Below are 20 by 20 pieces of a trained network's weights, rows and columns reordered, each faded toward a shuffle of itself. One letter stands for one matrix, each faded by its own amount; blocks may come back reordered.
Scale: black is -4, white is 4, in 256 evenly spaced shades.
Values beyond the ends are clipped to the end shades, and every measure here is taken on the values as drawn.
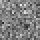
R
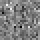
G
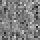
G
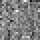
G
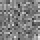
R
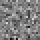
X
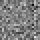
R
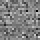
X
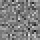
R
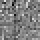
G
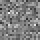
R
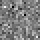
G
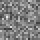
R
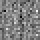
G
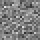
R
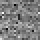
X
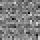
X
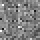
G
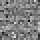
X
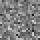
R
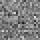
X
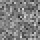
R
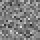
R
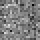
G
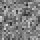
R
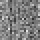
G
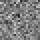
R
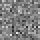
G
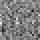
G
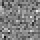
X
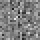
G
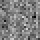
G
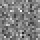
G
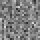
G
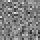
R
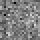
G
